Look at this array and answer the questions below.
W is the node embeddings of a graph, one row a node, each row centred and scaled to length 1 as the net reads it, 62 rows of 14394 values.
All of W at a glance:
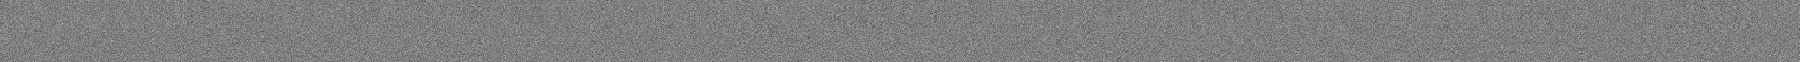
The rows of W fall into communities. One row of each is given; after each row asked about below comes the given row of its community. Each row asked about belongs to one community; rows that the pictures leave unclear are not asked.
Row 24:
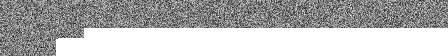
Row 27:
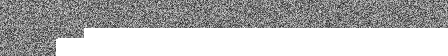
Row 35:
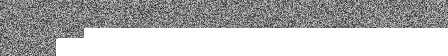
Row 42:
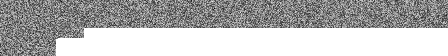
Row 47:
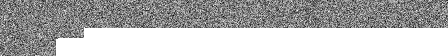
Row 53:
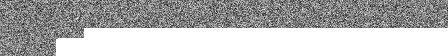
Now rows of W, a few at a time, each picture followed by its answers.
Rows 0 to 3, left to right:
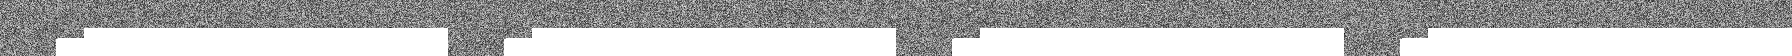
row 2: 35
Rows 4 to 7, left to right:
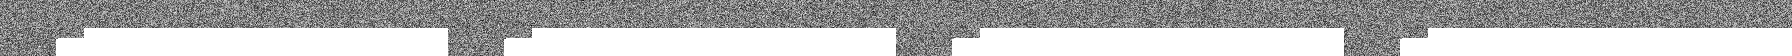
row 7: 35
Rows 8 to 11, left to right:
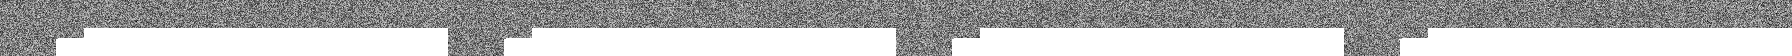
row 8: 35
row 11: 35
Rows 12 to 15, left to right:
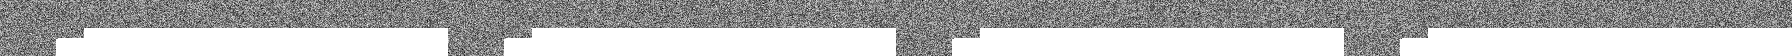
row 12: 53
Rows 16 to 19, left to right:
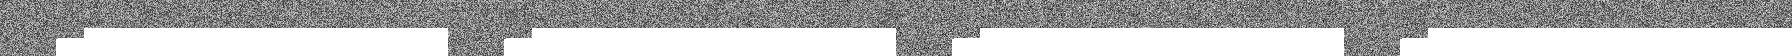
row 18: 53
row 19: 24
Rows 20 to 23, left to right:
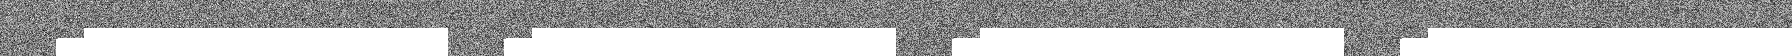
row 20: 27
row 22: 35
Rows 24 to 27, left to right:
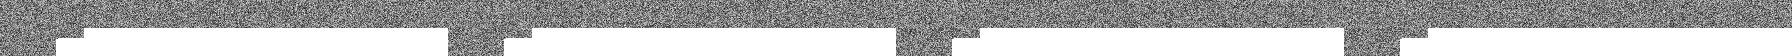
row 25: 27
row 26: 27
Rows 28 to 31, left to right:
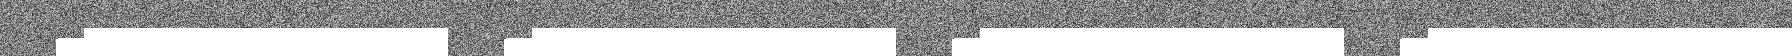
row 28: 24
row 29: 47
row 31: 24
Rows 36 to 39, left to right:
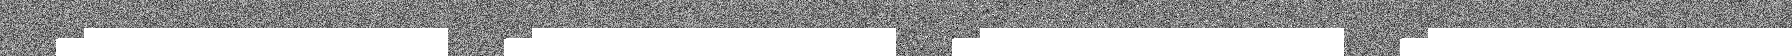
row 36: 27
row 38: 27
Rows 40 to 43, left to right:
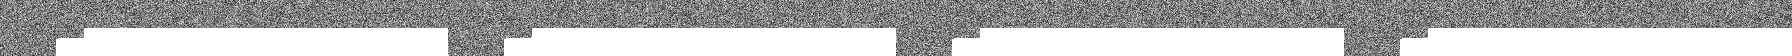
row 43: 42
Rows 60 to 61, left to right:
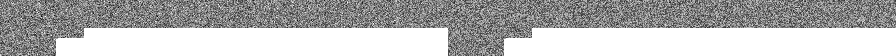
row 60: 47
